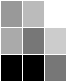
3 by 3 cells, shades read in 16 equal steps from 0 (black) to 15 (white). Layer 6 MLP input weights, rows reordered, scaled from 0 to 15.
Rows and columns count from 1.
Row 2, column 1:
10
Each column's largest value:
10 11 15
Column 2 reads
11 7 0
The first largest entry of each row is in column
3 3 3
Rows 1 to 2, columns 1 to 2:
9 11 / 10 7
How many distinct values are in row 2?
3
